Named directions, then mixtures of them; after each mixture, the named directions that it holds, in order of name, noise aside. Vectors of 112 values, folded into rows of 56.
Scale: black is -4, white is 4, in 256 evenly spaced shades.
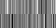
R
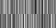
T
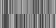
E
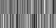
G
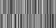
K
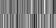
G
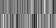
G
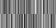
T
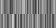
E, K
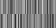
K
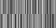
K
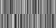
E, K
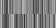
E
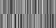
K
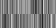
E, T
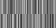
K
